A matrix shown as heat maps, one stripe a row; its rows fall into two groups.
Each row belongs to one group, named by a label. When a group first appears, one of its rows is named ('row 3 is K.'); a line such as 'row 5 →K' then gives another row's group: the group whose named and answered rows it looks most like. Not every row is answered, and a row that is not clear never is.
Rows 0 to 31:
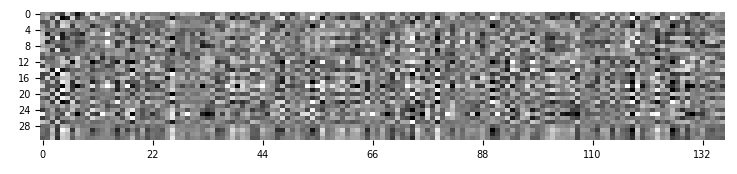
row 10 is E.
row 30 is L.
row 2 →L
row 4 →E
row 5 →E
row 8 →E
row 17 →L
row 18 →E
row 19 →L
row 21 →L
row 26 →L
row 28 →L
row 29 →L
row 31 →L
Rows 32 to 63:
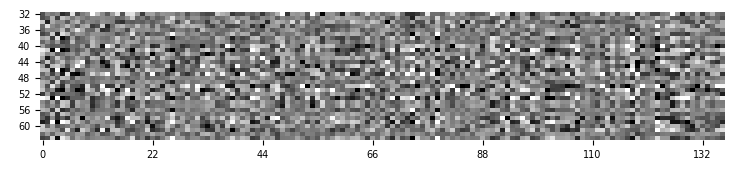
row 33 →L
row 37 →L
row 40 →E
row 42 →E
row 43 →E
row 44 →E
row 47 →E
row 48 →L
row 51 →E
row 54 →L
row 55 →L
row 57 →L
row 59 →L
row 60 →E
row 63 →L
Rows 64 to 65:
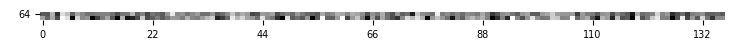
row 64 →L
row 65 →L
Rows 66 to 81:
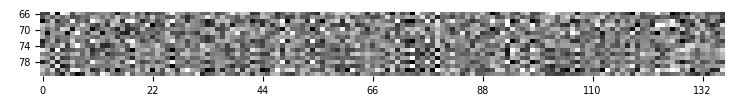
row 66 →L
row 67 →E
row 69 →E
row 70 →L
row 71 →E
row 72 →E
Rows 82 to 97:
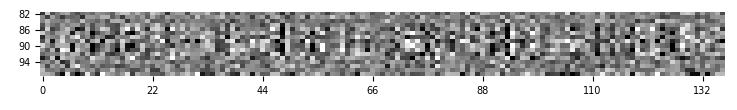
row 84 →E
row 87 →L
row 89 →E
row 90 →L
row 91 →L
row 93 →L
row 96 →E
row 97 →E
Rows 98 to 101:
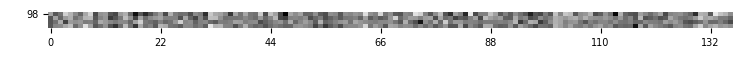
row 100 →L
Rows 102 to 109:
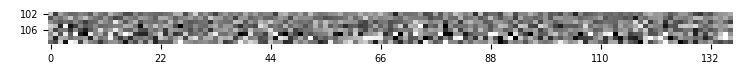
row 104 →E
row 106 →E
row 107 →E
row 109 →L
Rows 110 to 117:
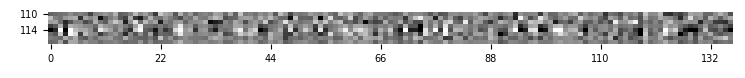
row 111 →L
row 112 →E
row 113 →L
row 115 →L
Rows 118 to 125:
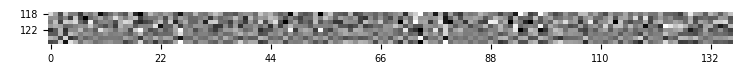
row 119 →E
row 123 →L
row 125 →L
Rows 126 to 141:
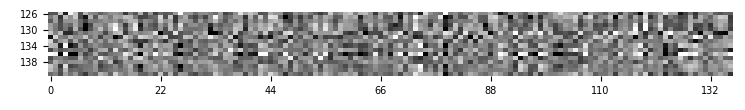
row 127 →E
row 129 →E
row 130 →E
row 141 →E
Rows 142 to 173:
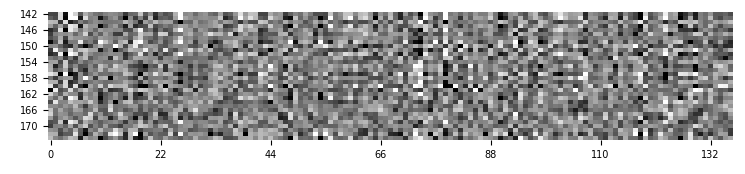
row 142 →L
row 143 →L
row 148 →L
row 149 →L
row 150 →E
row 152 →L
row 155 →E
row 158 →E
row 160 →E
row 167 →E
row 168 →E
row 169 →L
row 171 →E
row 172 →E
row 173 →L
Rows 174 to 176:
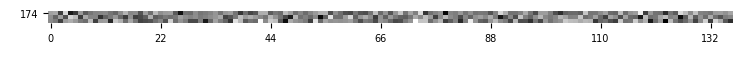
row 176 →E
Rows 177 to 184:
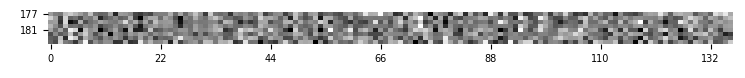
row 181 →L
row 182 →E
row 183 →L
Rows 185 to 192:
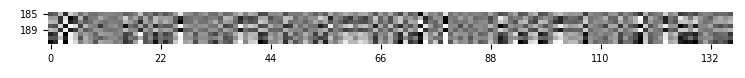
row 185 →L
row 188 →L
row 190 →L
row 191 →L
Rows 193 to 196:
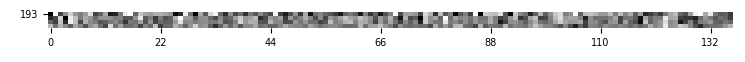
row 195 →L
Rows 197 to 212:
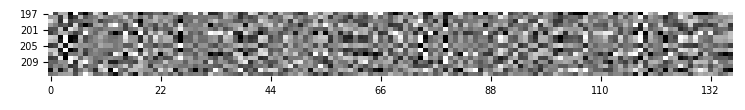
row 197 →E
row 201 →L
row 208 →L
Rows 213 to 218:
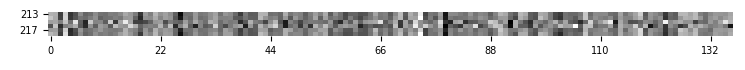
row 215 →E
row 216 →E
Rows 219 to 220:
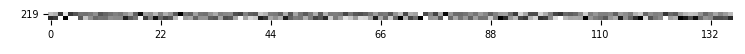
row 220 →L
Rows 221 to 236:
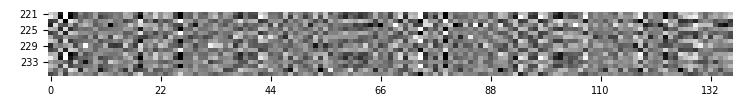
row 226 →L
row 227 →E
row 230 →L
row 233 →E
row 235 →L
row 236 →L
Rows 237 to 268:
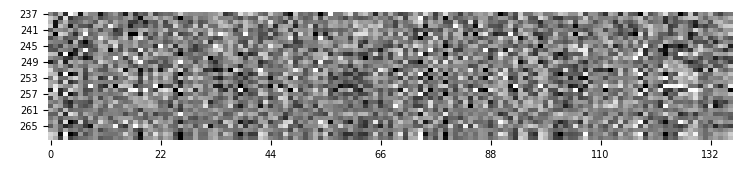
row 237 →L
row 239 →E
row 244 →E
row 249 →L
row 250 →E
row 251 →E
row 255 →E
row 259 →E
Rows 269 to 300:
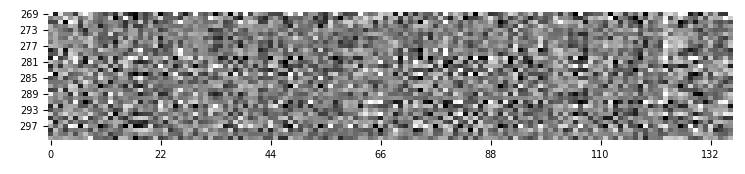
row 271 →L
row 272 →L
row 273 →E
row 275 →E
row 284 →E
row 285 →L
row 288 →L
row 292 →E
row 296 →E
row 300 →E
